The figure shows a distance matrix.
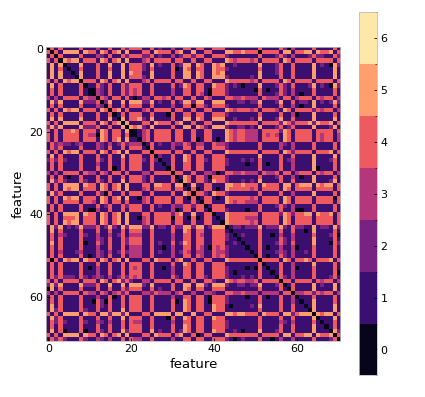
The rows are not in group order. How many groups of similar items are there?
2
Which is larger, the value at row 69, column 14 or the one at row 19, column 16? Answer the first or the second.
the first
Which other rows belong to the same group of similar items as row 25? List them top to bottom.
1, 3, 8, 12, 15, 18, 20, 21, 22, 30, 33, 34, 36, 37, 40, 41, 42, 51, 56, 59, 64, 69
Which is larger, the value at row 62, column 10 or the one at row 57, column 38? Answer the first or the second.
the second
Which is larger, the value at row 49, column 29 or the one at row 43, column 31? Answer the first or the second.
the second
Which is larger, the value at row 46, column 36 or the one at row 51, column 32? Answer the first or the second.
the second
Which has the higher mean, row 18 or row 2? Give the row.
18
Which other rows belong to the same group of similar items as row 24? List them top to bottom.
0, 2, 4, 5, 6, 7, 9, 10, 11, 13, 14, 16, 17, 19, 23, 26, 27, 28, 29, 31, 32, 35, 38, 39, 43, 44, 45, 46, 47, 48, 49, 50, 52, 53, 54, 55, 57, 58, 60, 61, 62, 63, 65, 66, 67, 68, 70
